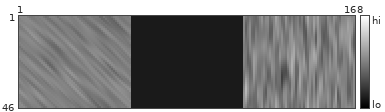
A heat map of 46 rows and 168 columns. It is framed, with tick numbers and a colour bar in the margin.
It is made of 1 by 3 panels. Panel 1,1: middling, slanting down to the right, faint in contrast. Panel 1,2: very low, flat. Panel 1,3: middling, streaked downward.
